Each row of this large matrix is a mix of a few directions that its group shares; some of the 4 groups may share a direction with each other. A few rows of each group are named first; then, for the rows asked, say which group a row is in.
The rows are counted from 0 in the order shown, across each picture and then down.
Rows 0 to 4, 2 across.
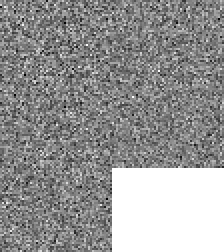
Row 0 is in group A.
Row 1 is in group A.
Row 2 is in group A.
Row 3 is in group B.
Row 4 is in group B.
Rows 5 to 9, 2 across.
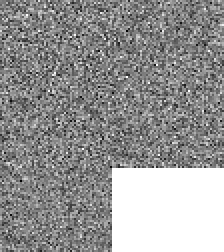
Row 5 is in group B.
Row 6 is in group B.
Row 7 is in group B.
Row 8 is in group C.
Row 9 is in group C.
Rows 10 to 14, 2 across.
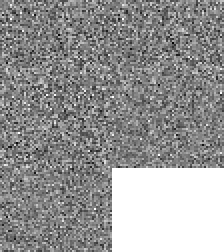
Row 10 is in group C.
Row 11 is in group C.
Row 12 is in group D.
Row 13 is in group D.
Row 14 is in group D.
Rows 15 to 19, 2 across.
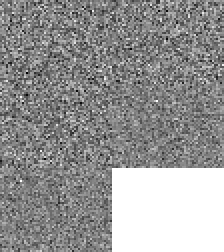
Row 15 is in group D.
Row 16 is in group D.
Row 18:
C
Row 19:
D
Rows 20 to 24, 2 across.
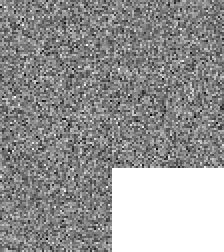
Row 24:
A
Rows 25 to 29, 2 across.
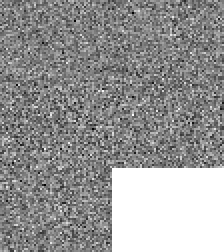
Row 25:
D
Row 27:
B
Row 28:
B
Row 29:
C
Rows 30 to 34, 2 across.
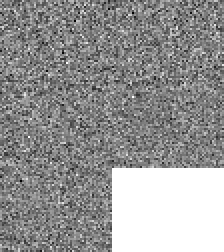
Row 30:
D
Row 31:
D
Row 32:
D
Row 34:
D
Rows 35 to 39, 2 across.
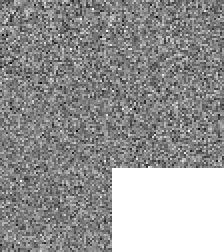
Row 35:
B
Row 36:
C
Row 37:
A
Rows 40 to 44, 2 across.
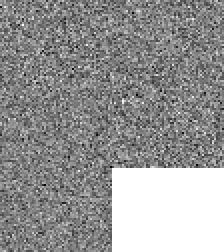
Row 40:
A
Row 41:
A
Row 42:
B
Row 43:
B
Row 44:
C
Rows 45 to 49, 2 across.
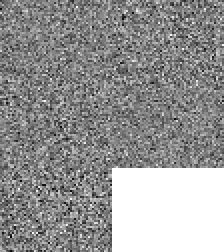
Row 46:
B
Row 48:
C
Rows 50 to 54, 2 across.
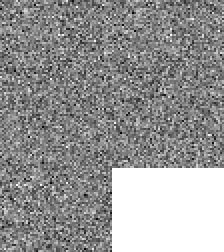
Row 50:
C
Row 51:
B
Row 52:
D
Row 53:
B
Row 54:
B
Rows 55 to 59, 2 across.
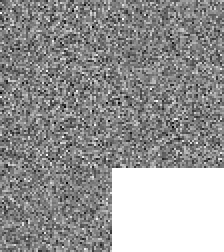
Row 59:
B
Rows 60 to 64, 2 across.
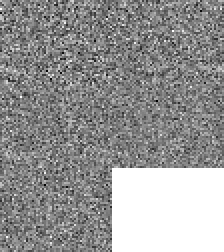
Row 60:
C
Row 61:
D
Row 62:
C
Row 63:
C
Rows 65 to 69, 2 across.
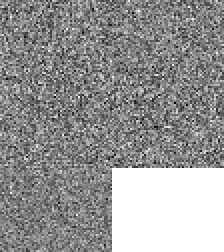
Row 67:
D
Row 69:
A
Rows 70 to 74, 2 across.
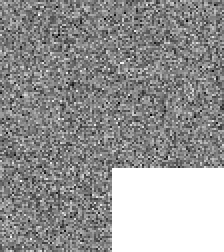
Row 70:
D
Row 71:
D
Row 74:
C
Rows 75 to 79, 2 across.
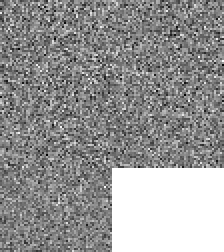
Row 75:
D
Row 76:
D
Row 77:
C
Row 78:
C
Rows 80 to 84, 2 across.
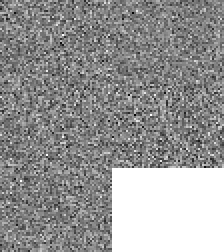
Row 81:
B
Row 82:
D
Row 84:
A
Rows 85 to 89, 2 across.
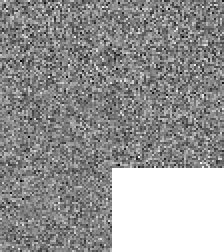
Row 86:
B
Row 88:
D
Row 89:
B
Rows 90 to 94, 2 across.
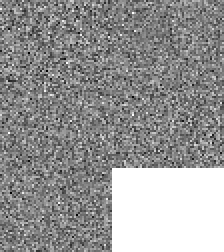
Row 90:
D
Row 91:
B
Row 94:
A
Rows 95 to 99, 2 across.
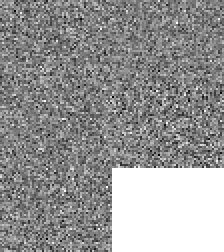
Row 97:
C
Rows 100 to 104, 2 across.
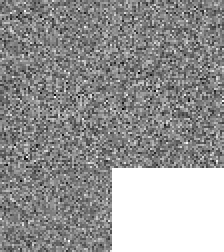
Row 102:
D
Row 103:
C
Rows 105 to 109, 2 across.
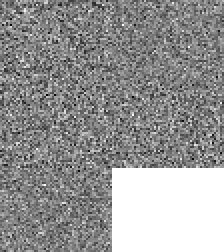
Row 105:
D
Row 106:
A
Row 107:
D
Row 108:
B
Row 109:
C
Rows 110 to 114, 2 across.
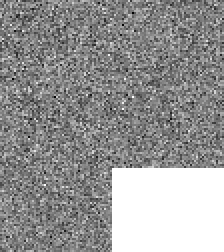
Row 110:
B
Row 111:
B
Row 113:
D
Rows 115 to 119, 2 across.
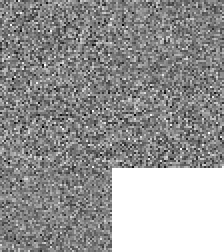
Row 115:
B
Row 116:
C
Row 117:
D
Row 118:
B
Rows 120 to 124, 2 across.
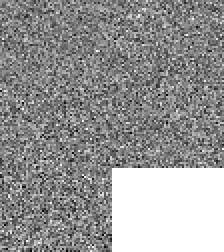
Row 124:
D
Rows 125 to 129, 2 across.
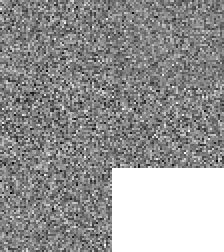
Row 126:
C
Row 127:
B
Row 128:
A
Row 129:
A
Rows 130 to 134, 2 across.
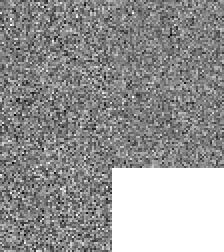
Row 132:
B
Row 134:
A
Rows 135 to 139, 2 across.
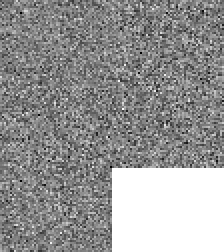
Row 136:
D
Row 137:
B
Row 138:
C
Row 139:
C
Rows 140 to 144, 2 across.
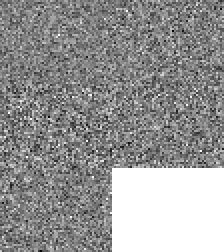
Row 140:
D
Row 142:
D
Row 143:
D
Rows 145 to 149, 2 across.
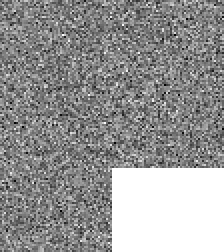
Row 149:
C
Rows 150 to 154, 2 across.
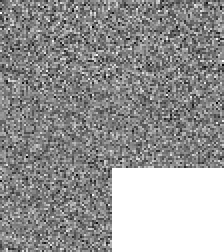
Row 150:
A
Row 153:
D
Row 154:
A
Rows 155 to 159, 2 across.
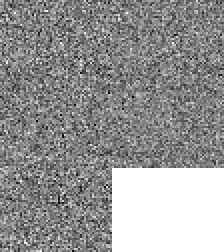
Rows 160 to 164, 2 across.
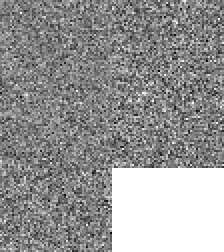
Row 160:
C
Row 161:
A
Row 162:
A
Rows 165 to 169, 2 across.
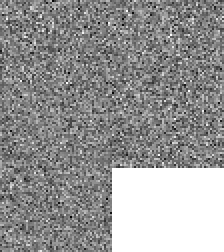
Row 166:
D
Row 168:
C
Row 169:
B
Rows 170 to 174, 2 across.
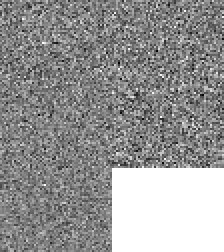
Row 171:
C
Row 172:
B
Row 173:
D
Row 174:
C
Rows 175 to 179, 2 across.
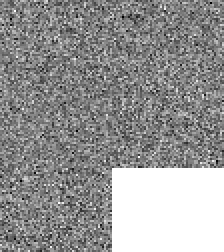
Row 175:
A
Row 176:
B
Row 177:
A
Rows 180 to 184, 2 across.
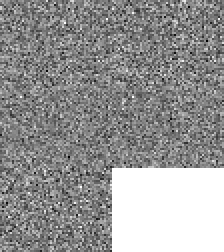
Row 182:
B
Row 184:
B
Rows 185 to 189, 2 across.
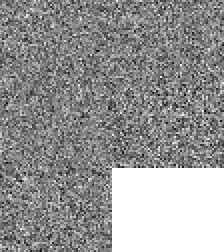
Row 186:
B
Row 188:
C
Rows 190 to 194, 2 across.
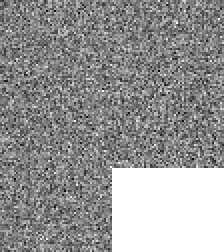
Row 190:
D
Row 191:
A
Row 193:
B
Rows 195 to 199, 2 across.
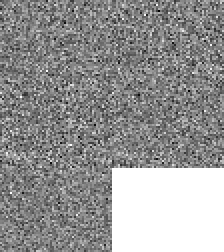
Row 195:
A
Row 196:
C
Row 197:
C
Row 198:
A
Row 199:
A
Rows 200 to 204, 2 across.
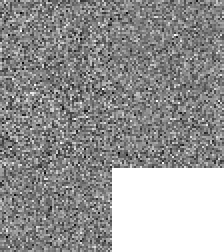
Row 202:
B
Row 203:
C
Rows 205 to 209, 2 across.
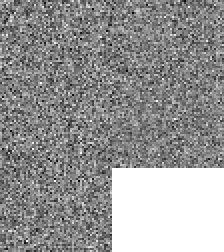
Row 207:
C
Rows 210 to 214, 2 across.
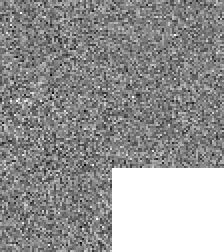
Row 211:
C
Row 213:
A
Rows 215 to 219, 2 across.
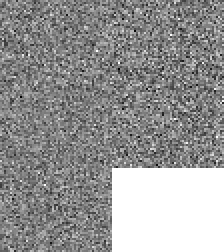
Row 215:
B
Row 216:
C
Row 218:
C
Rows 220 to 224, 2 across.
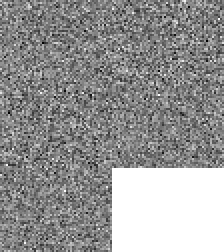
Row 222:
D
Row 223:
C
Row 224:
A
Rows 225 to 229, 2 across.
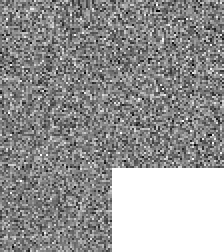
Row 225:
B
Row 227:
D
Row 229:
B
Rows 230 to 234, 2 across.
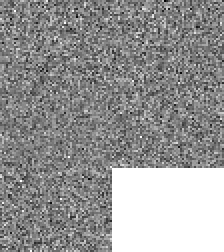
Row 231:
B
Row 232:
B
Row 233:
D
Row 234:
D
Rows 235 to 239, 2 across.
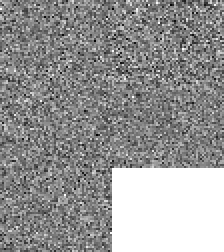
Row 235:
C
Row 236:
D
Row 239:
D
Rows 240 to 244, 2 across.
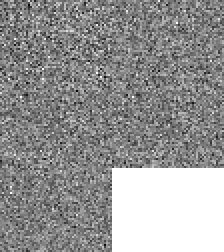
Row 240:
D
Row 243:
A
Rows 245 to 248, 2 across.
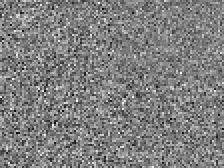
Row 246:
B
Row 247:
C
